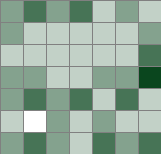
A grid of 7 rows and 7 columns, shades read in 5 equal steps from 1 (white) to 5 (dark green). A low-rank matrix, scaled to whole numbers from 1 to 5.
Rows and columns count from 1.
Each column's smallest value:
2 1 2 2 2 2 2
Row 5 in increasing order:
2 2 3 3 4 4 4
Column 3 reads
3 2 2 2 3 3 3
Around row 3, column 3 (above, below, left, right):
2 2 2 2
